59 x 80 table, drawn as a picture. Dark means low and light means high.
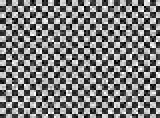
Average level on the scale: 50%. Histogram: two levels. Slope: none. Grain: checkered. Odd rows or columns: none.
